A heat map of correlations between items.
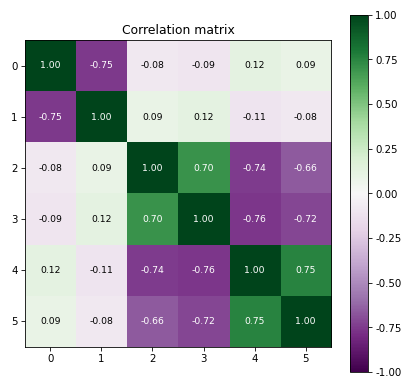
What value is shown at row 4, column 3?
-0.76
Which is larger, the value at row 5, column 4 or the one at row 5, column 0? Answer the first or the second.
the first
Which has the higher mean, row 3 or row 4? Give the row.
4
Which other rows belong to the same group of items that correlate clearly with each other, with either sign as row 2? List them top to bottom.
3, 4, 5
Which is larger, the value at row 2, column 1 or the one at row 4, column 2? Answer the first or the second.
the first
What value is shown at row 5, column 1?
-0.08
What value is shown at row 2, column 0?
-0.08
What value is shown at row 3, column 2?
0.70
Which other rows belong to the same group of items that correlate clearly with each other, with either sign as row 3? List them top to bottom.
2, 4, 5
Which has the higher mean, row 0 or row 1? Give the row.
0
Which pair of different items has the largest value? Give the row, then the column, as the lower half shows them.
5, 4
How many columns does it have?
6
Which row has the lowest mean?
3
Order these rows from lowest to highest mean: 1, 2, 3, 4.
3, 4, 1, 2
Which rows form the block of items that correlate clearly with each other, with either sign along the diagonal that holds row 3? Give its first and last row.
2 to 5
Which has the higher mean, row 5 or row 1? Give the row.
5
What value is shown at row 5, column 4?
0.75
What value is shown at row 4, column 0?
0.12
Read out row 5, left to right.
0.09 -0.08 -0.66 -0.72 0.75 1.00
